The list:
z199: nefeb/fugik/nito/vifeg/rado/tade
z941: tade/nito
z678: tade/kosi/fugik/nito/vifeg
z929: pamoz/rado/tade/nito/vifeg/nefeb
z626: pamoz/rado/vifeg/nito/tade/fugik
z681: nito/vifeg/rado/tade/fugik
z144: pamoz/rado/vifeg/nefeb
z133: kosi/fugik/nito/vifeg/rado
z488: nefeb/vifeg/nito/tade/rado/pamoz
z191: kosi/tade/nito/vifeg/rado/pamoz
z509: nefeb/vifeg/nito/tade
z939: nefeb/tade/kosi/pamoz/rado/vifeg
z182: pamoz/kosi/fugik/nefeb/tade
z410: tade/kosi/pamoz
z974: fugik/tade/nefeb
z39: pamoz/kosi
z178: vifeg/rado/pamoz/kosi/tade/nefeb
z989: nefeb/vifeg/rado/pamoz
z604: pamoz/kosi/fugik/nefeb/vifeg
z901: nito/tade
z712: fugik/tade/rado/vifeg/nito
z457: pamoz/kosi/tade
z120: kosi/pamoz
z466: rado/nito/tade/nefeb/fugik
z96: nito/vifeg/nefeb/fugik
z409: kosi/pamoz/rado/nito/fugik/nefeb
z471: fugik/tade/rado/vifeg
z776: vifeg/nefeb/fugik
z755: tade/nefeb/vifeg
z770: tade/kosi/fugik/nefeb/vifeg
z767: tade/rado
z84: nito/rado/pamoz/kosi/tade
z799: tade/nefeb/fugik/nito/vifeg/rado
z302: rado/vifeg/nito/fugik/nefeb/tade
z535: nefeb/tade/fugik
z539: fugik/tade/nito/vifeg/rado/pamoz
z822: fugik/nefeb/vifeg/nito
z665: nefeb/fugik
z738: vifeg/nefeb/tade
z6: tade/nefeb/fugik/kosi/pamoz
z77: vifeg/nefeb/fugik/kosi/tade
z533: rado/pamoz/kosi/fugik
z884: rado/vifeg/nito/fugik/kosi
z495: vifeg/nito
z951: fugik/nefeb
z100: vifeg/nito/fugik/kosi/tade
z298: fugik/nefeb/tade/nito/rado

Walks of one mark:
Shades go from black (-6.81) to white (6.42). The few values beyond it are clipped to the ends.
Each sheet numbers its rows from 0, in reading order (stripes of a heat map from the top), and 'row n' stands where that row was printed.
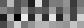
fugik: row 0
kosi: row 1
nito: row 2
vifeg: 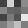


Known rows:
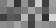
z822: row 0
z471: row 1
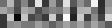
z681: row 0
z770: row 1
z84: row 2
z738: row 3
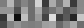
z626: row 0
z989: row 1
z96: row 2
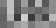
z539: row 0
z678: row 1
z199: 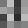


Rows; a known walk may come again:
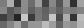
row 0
z96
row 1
z495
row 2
z133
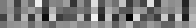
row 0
z712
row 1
z182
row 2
z822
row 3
z84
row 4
z665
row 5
z770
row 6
z298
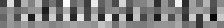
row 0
z939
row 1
z901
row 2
z410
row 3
z120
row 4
z100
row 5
z409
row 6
z178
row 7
z681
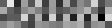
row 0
z755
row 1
z471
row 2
z884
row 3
z535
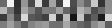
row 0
z738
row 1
z604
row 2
z77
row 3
z776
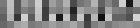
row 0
z539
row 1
z488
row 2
z941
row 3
z626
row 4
z144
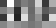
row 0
z457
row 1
z989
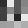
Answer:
z39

